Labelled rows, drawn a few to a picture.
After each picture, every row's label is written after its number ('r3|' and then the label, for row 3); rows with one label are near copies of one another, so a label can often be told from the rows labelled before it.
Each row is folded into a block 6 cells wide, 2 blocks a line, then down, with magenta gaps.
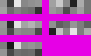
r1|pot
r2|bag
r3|pot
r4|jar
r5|pot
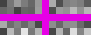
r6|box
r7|jar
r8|jar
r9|jar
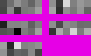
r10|box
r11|pot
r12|box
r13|jar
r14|pot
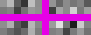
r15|bag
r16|jar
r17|bag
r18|bag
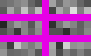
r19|jar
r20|jar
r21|box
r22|box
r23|pot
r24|pot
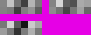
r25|bag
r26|bag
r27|bag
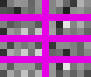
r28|box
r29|bag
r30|jar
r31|pot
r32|jar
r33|box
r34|jar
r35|pot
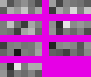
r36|jar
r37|jar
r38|bag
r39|pot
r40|box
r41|box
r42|pot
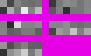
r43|jar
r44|box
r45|pot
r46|jar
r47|jar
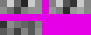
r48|bag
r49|bag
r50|box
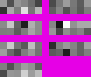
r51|jar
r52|box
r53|bag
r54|pot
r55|bag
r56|box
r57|jar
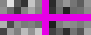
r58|bag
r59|box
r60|jar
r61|box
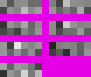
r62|jar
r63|pot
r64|box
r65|pot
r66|pot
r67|box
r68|jar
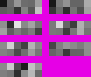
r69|box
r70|box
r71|pot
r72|bag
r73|bag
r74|box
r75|bag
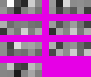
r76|bag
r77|pot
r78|jar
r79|jar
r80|pot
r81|jar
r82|bag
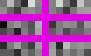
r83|bag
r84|bag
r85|box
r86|box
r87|box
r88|pot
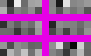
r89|pot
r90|pot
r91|box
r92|box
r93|jar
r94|bag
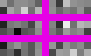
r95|jar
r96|pot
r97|box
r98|pot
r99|box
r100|jar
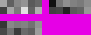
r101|jar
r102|box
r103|box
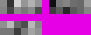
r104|pot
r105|box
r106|bag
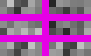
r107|bag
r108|box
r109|jar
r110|box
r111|bag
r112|bag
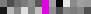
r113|jar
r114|pot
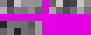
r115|pot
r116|bag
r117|box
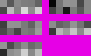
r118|jar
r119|box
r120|box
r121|jar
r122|jar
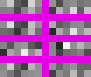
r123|bag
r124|jar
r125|bag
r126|jar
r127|jar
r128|pot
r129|bag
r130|jar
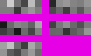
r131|bag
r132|box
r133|box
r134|box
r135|bag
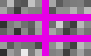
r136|bag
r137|jar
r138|box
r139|bag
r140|jar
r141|bag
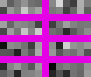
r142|jar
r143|bag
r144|jar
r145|box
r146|box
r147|pot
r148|box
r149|box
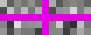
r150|jar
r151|jar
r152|pot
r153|bag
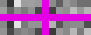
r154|pot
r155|jar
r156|pot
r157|jar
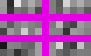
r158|pot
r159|pot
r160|jar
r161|bag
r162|box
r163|bag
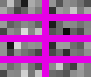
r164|bag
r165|jar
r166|jar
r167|box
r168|pot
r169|box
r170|jar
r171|bag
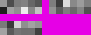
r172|jar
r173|pot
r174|pot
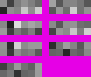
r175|jar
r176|jar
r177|pot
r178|jar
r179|pot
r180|box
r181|box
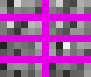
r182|pot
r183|bag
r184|bag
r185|bag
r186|box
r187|pot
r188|box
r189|box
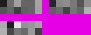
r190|box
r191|box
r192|pot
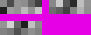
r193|jar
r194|bag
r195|bag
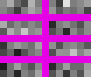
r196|bag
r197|pot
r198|jar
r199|box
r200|box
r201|jar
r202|box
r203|box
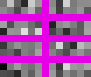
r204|bag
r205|pot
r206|jar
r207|box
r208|box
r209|bag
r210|box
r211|pot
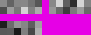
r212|jar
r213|bag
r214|box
